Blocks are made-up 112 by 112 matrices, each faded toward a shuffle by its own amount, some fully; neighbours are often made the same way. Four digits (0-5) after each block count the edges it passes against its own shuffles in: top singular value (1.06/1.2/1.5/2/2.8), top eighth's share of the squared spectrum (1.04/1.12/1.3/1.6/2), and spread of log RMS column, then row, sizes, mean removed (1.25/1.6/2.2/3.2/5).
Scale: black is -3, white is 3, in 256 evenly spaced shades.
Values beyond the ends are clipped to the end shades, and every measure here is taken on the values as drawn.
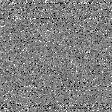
1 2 0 3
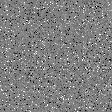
2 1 0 0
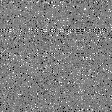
4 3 1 2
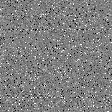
3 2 0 1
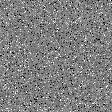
0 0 0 0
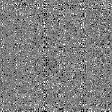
3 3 3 3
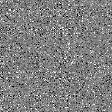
3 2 2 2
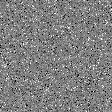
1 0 0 0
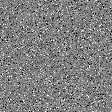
0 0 0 0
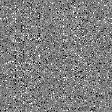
3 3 3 2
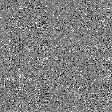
3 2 2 2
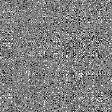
3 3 3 3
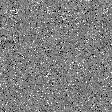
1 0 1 0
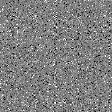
3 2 2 2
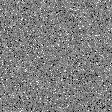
0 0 0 0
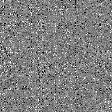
3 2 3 2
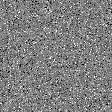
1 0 0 0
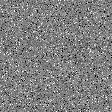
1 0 0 0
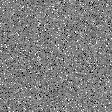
1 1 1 0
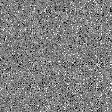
2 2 2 1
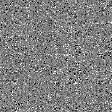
2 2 2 2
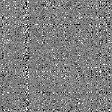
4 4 4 3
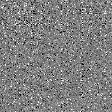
3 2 2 2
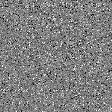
2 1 1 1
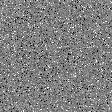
0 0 0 0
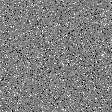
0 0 0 0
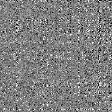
3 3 3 3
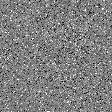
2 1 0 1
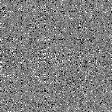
3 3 3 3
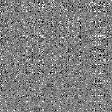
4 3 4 3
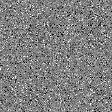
2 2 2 2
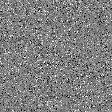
2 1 1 1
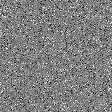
1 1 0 0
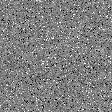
0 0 0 0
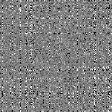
4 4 4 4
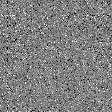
2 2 1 1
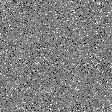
2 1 0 1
